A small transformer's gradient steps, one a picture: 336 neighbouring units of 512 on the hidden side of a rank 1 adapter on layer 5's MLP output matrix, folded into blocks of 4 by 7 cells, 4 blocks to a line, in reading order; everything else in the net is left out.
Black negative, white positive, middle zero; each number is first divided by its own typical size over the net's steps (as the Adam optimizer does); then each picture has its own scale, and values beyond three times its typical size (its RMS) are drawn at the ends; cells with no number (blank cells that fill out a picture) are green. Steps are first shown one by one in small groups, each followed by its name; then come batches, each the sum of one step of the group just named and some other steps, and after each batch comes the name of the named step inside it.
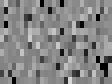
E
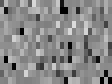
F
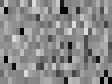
F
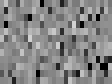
E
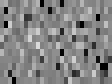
E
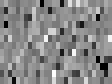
E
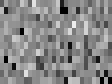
F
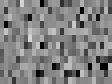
E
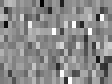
E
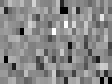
F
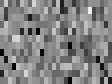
F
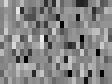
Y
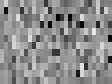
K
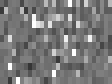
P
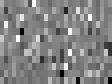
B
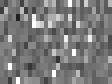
P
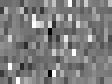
P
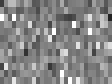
K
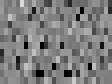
B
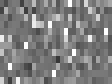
P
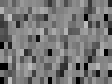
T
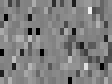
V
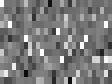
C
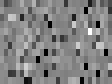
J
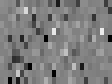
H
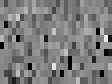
H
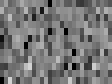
T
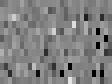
H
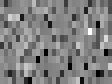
J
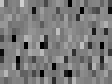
C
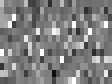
C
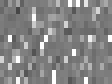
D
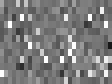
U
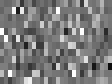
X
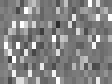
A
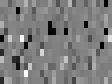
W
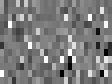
U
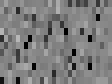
X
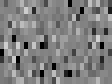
A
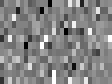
D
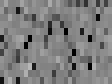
W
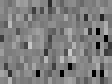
U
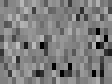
A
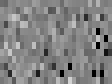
A
